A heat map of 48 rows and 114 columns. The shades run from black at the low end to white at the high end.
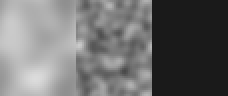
The table splits into one row of 3 panels. Panel 1,1: high, smooth. Panel 1,2: middling, blotchy. Panel 1,3: very low, flat.
